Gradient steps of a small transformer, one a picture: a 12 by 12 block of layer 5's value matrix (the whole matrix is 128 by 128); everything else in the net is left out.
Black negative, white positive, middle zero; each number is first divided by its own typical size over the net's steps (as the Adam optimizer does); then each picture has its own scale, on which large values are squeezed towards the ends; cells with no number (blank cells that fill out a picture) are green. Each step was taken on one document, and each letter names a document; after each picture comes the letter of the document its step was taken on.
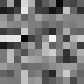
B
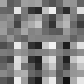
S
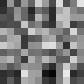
B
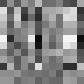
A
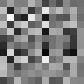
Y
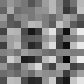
S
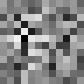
B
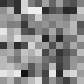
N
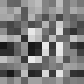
N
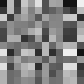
A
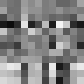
Y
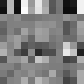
A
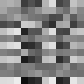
S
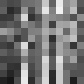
Y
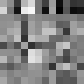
B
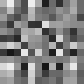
Y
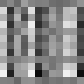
A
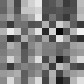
N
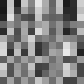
A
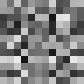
N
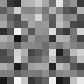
S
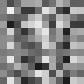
S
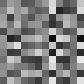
S
